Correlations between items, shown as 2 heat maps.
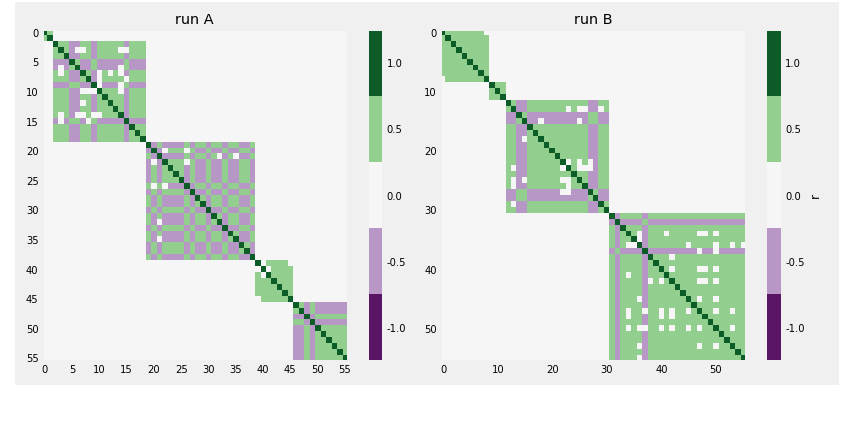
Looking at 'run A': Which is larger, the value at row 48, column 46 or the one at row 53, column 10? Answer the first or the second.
the second
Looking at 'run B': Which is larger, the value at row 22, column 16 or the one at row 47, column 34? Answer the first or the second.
the first
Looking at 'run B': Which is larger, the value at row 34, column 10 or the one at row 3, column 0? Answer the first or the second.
the second
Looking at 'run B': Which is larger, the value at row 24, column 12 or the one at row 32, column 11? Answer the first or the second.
the first
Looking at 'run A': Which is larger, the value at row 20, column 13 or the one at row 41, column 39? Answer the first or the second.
the second
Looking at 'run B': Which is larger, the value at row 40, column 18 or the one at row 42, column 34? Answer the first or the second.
the second
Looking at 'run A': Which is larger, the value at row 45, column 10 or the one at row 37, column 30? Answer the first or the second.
the second
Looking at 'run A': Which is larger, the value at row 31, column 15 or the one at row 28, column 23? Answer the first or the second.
the first
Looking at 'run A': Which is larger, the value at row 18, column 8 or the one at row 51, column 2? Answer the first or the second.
the first
